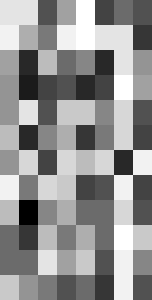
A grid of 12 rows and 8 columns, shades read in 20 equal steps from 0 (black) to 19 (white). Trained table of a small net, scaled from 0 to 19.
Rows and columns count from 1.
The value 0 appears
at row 9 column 2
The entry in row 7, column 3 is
5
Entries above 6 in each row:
5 7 6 3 6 5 6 5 6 7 7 5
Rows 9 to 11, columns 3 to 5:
10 13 8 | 14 9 13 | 17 12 15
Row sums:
90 115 78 63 96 74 99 92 75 90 94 77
